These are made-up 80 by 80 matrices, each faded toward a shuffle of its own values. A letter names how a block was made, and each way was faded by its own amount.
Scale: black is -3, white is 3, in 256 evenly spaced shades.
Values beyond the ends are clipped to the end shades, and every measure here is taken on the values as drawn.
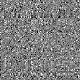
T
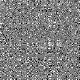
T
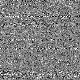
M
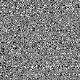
M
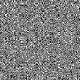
T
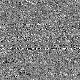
M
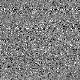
M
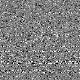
M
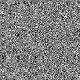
T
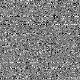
M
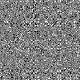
T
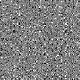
T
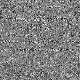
M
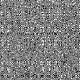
T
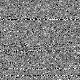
M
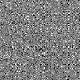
T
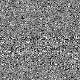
M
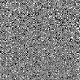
T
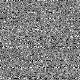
M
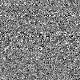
M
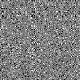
T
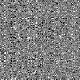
T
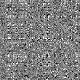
T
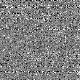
M
